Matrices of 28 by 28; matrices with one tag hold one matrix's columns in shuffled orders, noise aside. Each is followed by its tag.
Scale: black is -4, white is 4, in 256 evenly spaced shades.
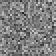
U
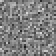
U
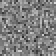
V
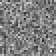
V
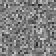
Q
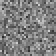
V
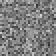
Q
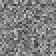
Q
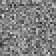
Q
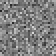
Q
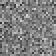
Q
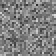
Q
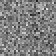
U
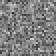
U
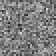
U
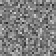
Q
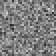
U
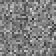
U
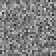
U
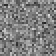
Q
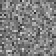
U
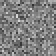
Q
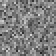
V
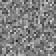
V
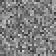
V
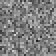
V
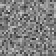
U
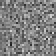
Q
